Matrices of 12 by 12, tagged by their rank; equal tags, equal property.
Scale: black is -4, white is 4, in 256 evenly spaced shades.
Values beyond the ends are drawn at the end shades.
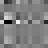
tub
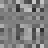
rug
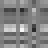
tub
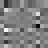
rug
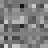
rug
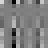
tub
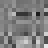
rug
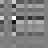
tub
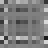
tub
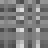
tub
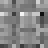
rug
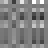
tub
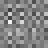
rug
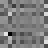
rug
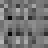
rug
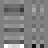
tub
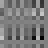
tub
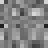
rug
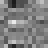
rug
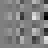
tub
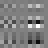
tub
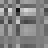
tub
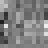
rug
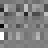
rug
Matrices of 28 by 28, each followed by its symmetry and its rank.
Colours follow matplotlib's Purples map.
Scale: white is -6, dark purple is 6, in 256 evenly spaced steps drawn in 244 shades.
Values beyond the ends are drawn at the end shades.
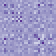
symmetric, rank three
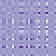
antisymmetric, rank two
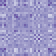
symmetric, rank three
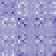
symmetric, rank three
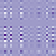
neither, rank one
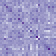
symmetric, rank five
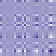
symmetric, rank one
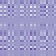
neither, rank one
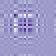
symmetric, rank one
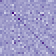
symmetric, rank five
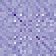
symmetric, rank five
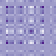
symmetric, rank one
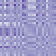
antisymmetric, rank two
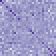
symmetric, rank five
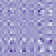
antisymmetric, rank two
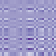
neither, rank one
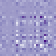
antisymmetric, rank two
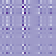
neither, rank one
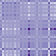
symmetric, rank one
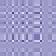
symmetric, rank one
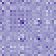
symmetric, rank three
